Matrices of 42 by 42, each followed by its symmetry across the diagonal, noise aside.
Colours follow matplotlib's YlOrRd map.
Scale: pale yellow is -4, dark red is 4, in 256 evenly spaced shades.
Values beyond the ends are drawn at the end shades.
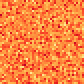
antisymmetric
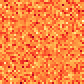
antisymmetric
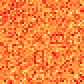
symmetric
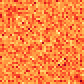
symmetric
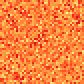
symmetric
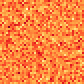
antisymmetric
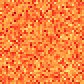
symmetric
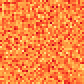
antisymmetric
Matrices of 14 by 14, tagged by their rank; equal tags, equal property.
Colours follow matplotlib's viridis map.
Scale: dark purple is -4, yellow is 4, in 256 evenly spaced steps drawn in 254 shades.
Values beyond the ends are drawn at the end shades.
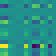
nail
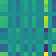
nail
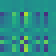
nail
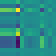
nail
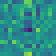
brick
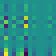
nail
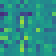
brick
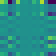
nail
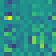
brick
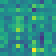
brick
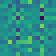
brick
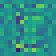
brick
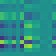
nail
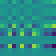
nail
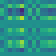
nail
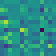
brick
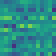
brick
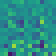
brick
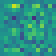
brick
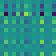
nail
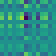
nail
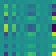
nail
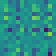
brick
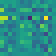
brick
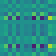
nail
